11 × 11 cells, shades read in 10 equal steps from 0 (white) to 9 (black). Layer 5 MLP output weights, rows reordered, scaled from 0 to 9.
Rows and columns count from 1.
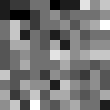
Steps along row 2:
up same down down down up down same same down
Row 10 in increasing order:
2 3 3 3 3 5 5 5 6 6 7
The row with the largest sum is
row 2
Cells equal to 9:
3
